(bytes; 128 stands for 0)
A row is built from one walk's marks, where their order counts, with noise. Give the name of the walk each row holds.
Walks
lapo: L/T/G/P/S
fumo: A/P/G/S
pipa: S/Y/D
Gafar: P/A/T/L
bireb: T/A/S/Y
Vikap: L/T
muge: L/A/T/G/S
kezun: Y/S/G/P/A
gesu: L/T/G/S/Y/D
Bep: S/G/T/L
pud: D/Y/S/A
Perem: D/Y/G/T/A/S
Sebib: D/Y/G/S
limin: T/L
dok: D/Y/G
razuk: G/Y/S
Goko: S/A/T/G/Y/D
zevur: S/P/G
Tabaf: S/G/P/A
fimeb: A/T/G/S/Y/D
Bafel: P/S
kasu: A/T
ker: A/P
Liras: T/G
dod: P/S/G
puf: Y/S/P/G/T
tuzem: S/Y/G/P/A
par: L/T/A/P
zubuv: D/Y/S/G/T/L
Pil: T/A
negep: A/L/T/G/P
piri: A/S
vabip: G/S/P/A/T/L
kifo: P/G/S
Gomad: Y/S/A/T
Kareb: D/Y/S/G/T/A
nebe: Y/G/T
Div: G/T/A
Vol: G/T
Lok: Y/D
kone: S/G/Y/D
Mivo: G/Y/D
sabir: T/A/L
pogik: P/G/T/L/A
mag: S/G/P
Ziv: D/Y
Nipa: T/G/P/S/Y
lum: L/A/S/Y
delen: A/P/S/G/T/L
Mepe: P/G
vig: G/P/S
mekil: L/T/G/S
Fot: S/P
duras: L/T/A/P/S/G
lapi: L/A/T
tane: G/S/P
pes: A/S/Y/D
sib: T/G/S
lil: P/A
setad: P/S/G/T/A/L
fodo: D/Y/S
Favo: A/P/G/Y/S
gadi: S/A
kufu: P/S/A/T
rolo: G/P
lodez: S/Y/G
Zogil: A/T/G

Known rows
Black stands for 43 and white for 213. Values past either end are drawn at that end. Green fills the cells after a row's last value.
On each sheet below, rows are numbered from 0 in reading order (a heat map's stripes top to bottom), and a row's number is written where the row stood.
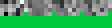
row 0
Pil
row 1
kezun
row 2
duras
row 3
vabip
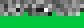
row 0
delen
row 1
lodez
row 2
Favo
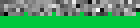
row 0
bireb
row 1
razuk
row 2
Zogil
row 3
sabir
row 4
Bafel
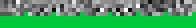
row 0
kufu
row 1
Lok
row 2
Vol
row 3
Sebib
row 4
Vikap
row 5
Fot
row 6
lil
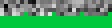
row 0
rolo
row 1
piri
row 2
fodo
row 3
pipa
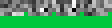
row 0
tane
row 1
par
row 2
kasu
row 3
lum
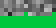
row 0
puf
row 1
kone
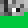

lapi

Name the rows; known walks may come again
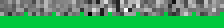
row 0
Goko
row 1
Kareb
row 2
fimeb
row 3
Pil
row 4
lapi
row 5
Gomad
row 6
lum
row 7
Perem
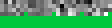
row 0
setad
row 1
kezun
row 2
rolo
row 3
piri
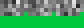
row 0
kufu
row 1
duras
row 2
Zogil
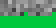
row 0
zubuv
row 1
gesu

